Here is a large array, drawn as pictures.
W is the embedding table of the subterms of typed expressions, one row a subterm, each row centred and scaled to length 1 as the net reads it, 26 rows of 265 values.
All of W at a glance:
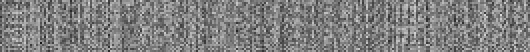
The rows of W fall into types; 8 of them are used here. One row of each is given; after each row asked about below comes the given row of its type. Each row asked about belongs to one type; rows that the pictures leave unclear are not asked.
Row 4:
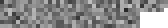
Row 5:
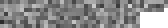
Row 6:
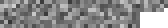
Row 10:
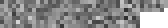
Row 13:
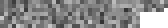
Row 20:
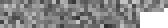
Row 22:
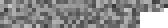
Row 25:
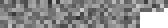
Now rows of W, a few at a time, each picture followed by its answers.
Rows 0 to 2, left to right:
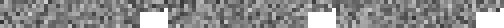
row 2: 20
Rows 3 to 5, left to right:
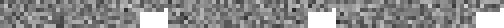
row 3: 13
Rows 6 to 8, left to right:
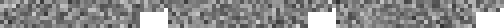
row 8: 20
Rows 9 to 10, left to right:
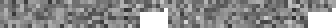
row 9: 10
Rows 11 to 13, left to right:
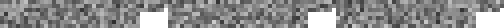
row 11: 5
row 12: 25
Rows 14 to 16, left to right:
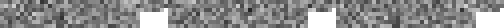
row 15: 4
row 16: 13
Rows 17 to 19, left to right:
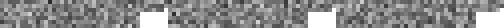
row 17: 5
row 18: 4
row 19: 22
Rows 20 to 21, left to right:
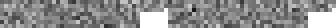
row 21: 4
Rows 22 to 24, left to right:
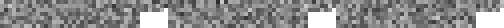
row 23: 25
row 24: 10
